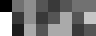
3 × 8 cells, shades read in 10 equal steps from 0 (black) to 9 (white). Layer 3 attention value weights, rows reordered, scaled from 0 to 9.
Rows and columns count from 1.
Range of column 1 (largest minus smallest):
9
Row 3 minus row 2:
0 -1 1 1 3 0 -1 -4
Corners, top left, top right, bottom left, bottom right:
0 4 9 3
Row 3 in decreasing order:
9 6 6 6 3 3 2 1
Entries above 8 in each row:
0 1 1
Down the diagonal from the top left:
0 2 6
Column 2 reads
4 2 1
